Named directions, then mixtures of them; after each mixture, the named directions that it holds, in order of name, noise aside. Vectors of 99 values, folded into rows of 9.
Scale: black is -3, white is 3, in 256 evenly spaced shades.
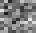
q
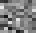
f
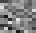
f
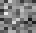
q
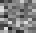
f, q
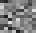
f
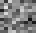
q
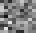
f, q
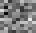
q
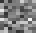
f, q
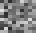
f, q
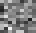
f, q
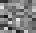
f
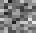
q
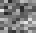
q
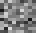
f, q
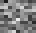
f, q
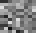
f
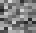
f, q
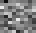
f, q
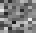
f, q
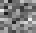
q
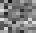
f, q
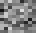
f, q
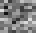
q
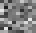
f, q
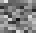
f, q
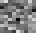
f, q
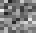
q
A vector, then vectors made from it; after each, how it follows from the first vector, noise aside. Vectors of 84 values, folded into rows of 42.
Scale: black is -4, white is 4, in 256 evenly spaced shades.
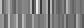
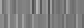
shrunk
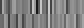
negated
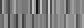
negated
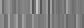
shrunk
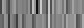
negated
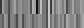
negated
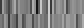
negated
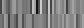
negated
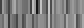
negated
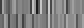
negated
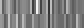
copied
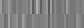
shrunk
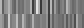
copied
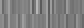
shrunk
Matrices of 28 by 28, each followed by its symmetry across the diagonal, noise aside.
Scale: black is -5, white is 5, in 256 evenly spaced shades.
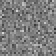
neither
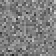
antisymmetric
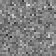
neither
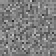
neither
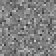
antisymmetric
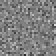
antisymmetric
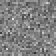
neither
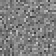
antisymmetric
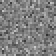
antisymmetric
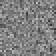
neither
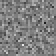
antisymmetric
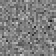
neither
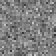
antisymmetric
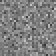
neither
